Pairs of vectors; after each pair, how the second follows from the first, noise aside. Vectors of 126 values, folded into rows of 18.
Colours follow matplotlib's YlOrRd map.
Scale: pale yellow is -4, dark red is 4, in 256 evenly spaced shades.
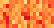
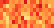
negated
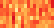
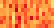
negated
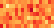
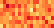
negated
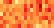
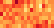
negated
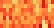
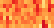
negated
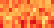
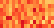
sign-scrambled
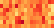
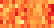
negated
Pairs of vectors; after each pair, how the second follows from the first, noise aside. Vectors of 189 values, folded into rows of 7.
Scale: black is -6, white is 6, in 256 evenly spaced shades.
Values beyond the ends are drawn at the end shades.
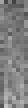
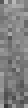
negated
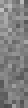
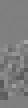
partly zeroed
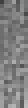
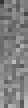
copied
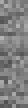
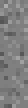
partly zeroed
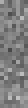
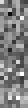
scaled up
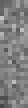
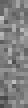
copied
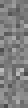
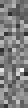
scaled up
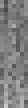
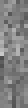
wrapped around
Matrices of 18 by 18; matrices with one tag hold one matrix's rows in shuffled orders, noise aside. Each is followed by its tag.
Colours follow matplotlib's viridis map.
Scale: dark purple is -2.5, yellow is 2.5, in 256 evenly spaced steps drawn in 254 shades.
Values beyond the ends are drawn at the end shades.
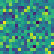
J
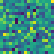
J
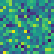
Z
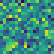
Z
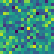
J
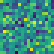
J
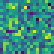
Z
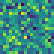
Z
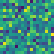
J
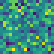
Z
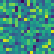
J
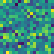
J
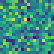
Z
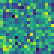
J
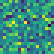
Z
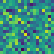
Z
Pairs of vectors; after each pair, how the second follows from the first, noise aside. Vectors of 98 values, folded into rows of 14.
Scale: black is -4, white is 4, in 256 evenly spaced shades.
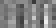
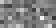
shuffled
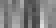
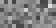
shuffled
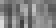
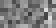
shuffled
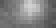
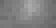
shrunk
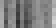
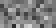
shuffled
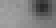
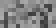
shuffled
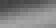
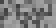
shuffled
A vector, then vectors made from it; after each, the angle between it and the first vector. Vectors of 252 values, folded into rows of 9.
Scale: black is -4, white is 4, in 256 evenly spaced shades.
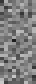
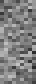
partly aligned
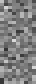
nearly opposite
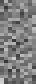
nearly parallel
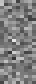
partly opposed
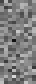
nearly parallel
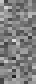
nearly opposite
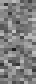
orthogonal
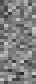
partly aligned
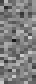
nearly parallel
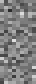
nearly opposite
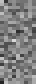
nearly opposite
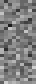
partly opposed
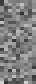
nearly parallel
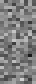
partly opposed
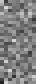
nearly opposite
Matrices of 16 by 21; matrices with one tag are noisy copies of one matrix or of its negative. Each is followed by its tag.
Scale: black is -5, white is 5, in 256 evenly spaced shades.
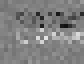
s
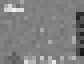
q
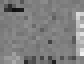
q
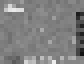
q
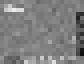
q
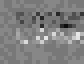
s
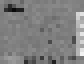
q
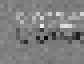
s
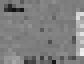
q
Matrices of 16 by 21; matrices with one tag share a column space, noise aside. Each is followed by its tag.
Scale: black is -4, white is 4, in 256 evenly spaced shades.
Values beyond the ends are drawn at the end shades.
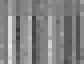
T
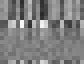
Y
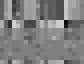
Y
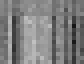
T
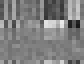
Y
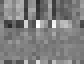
Y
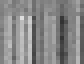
T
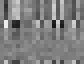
Y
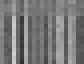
T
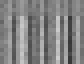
T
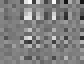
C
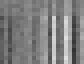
T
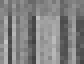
T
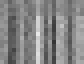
T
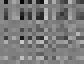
C
